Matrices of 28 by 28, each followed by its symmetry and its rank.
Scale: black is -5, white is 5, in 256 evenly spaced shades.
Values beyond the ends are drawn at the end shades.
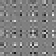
antisymmetric, rank two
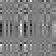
neither, rank two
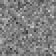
antisymmetric, full rank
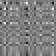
neither, rank two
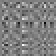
antisymmetric, rank two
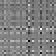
antisymmetric, rank two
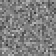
antisymmetric, full rank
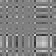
symmetric, rank one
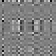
neither, rank two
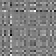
antisymmetric, rank two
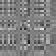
antisymmetric, rank two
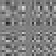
antisymmetric, rank two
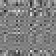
neither, rank three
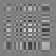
symmetric, rank one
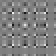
symmetric, rank one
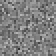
antisymmetric, full rank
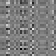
neither, rank two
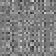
neither, rank three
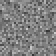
antisymmetric, full rank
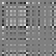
symmetric, rank one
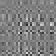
neither, rank two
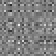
neither, rank three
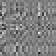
neither, rank three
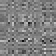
neither, rank three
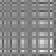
symmetric, rank one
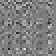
neither, rank three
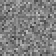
antisymmetric, full rank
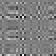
neither, rank two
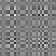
symmetric, rank one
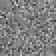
antisymmetric, full rank
